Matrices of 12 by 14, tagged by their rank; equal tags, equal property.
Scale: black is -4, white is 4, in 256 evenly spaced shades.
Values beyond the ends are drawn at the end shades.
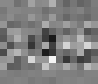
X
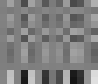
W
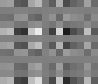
W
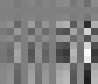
W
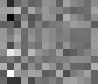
X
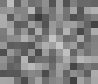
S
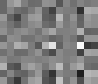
X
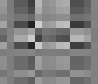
W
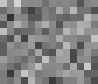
S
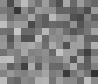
S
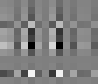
W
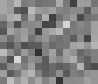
S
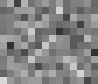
S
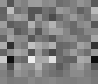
X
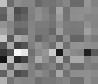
X
